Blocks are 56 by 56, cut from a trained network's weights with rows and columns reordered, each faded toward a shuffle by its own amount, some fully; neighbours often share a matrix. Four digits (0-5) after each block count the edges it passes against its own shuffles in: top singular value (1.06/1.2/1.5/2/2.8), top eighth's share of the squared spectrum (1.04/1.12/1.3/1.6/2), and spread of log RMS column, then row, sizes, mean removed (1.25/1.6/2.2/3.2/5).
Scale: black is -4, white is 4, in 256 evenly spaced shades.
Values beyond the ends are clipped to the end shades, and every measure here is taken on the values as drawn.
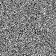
0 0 0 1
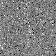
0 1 0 0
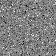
0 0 0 0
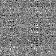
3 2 2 0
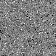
0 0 0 0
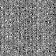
3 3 0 2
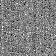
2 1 0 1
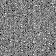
1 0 0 0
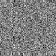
3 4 2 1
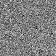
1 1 0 0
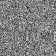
3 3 1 0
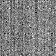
3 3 0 2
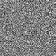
3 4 2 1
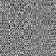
4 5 3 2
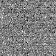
2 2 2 0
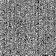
2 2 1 1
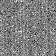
2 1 0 0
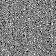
1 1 0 0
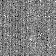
3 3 0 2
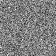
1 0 0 0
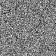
2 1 0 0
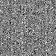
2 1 0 0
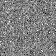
1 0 0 0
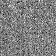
1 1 0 0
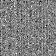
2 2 0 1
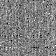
2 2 0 1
